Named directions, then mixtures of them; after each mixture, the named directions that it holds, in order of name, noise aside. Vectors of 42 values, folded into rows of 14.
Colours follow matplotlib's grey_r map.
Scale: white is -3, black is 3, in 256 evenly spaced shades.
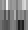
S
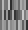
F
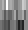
S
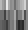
S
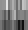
S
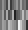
F, S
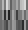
F, S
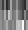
F, S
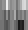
S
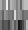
F, S
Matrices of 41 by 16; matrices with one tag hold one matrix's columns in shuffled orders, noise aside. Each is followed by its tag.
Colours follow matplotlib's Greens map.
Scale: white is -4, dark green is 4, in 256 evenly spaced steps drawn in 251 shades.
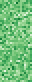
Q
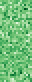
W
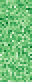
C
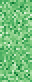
Q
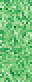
W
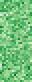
Q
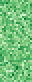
Q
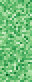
Q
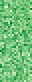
C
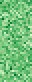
Q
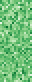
W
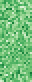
W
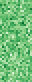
C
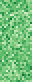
Q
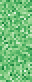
Q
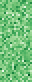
Q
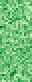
W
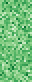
Q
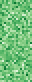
Q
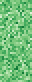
Q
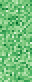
C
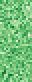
W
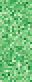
Q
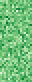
C
